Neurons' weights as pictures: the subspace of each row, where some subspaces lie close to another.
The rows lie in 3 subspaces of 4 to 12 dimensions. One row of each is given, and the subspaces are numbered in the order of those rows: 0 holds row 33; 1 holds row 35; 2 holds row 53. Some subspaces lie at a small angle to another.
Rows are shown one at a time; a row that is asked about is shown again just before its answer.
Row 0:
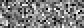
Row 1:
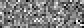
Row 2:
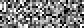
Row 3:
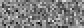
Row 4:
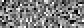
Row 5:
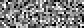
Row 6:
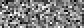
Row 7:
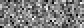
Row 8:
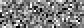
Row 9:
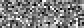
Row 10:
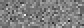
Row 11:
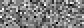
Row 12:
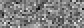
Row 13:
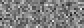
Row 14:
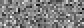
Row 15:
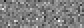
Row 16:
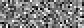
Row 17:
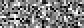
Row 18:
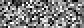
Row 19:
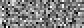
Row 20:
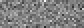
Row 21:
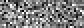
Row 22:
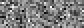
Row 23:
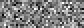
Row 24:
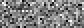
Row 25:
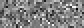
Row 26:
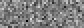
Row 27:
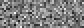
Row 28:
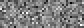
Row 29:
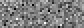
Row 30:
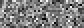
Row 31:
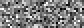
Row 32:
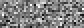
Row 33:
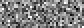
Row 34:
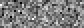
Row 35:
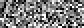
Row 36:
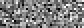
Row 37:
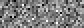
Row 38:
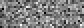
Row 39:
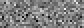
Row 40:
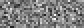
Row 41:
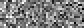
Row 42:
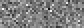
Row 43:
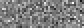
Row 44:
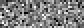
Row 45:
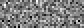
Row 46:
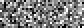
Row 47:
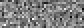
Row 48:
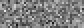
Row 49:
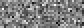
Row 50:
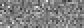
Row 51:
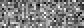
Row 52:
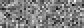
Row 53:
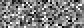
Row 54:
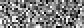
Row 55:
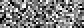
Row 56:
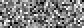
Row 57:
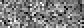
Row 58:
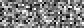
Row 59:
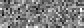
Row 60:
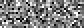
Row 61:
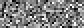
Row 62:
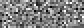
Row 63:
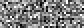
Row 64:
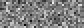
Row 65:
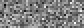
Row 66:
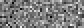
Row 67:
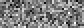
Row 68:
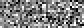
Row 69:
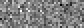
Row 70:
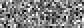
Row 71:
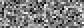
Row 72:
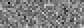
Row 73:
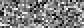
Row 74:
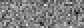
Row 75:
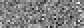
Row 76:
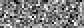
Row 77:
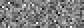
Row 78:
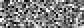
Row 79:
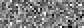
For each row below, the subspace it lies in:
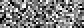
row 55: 2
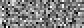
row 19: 2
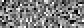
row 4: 2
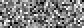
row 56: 0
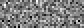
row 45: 1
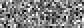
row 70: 2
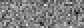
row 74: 2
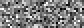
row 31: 0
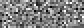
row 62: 2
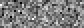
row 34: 0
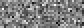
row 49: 0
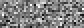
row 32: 1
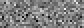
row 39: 2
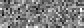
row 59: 2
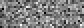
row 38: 0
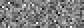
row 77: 2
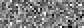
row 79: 2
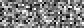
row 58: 0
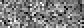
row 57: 0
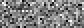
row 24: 2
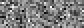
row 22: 2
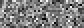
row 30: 1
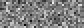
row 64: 2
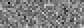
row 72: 0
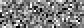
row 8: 2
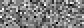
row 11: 2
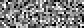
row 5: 1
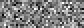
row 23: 2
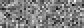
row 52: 2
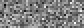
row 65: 1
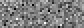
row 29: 2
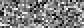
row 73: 0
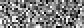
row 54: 2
